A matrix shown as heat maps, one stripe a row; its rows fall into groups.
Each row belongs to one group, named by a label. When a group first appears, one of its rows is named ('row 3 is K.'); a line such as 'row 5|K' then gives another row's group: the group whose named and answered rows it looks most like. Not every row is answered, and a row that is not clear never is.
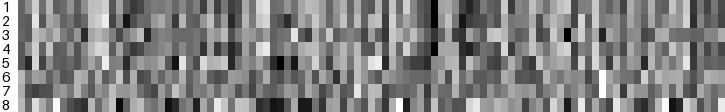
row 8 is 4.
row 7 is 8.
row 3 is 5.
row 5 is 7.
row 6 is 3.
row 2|7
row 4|7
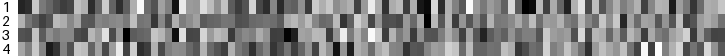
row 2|8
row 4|3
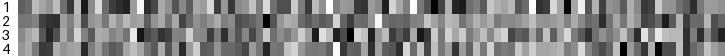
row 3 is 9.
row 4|8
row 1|5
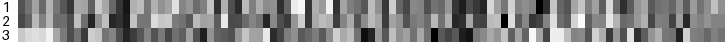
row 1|5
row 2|5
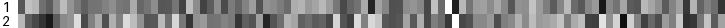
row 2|8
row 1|9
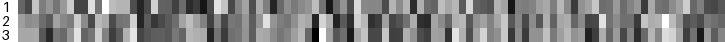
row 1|7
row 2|9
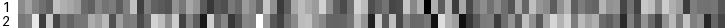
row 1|9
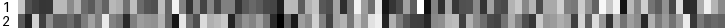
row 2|7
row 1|8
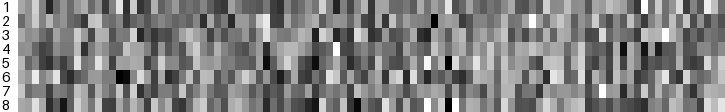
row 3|9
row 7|3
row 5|8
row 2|7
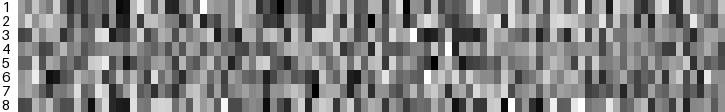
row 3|5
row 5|7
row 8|5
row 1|4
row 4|8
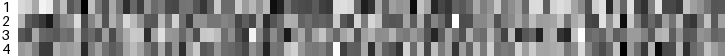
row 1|4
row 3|5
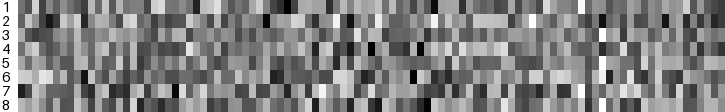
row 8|3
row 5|3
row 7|5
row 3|8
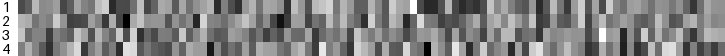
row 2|4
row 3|3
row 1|5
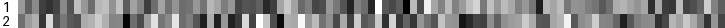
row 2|7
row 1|8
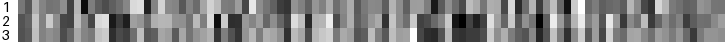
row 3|5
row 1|5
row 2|5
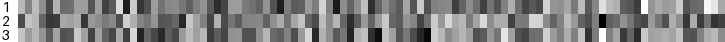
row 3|3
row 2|9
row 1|3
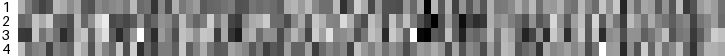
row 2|5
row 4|3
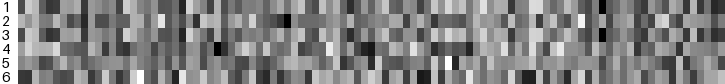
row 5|8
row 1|9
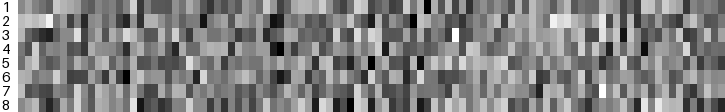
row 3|8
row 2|4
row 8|9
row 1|9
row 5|9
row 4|7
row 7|8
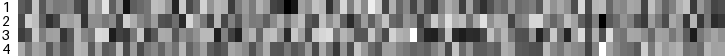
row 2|9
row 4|3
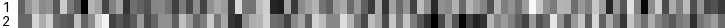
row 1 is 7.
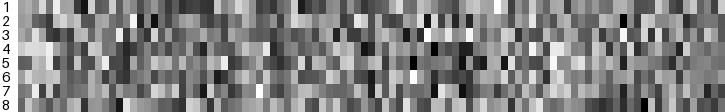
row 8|9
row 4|4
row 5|5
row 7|7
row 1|4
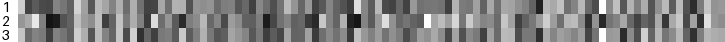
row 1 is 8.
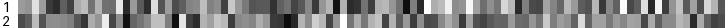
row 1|3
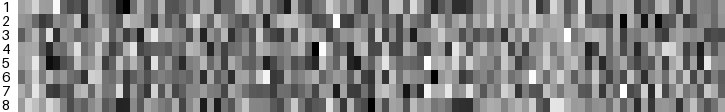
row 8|4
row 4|9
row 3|7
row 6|7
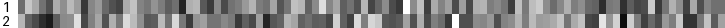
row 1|9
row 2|8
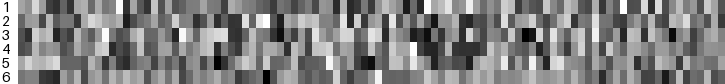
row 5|4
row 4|5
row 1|3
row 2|7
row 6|8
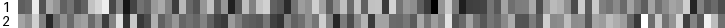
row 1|7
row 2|3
